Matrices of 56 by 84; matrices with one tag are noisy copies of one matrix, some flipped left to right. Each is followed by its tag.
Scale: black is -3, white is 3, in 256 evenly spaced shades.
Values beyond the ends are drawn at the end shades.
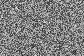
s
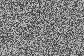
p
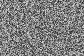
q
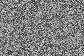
s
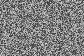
s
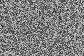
q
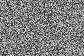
p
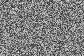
s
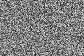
p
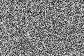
q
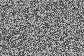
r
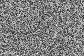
q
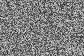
p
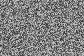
r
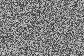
p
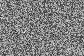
p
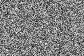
s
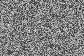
s
